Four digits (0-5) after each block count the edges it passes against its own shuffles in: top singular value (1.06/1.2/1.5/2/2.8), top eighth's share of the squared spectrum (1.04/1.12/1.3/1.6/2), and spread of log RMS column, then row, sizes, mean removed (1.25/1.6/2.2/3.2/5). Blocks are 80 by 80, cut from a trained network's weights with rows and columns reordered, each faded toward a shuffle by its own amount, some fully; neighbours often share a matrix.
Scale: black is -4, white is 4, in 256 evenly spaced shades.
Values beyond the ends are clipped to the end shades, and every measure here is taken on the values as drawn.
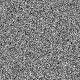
0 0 0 0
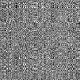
4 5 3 3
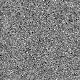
2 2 0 0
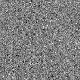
3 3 1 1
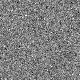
0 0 0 0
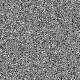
0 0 0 0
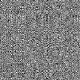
4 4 2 2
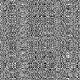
4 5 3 3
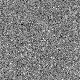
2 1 0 0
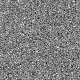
0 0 0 0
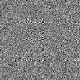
4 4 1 2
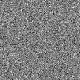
3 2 0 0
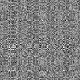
4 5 2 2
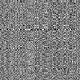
4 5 2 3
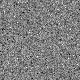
0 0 0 0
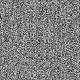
3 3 0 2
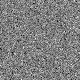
1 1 0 0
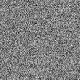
3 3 0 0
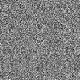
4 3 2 0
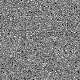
2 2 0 1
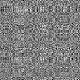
4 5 2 3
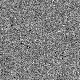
2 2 0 0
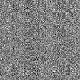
4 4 1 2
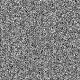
2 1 0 0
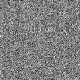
3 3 0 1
